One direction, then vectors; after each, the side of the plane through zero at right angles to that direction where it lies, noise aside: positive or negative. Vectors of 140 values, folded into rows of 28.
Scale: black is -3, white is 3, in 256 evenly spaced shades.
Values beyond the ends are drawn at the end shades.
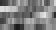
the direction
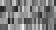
negative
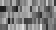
negative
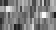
positive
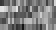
positive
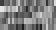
positive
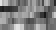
negative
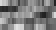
negative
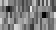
negative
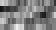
negative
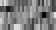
negative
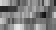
negative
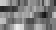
negative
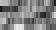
negative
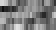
negative
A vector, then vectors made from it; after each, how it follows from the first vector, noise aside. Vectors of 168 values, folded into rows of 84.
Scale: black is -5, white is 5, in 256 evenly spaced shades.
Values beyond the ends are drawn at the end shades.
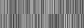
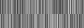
wrapped around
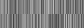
copied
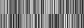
scaled up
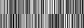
scaled up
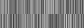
copied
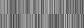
copied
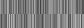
wrapped around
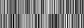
scaled up
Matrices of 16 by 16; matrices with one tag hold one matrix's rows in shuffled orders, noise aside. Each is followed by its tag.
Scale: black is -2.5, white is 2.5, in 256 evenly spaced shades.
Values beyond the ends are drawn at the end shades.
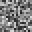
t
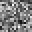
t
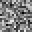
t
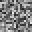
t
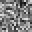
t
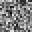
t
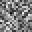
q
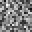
q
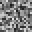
t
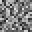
q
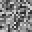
t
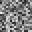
q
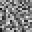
q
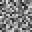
q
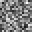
q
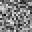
t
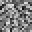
q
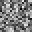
q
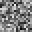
t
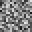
q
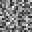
q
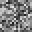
t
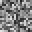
t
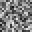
q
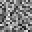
q
